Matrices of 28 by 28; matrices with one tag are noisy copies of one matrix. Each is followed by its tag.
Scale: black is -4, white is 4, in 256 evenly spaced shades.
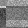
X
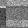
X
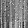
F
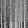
F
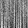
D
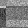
X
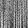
D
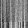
F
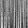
D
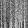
F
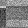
X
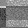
X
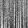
D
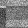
X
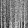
F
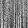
D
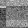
X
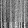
F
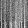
F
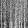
F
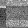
X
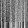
F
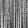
D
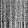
F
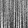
D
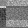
X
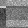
X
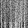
F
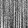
D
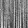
D
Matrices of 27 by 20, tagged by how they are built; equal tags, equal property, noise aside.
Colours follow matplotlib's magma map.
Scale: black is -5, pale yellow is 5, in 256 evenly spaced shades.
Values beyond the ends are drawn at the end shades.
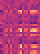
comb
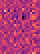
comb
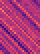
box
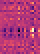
comb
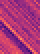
box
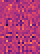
comb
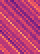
box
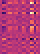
comb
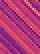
box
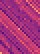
box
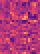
comb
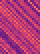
box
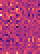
comb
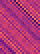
box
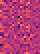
comb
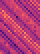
box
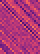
box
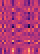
comb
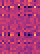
comb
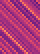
box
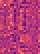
comb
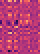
comb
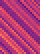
box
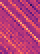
box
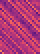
box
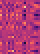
comb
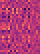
comb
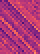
box
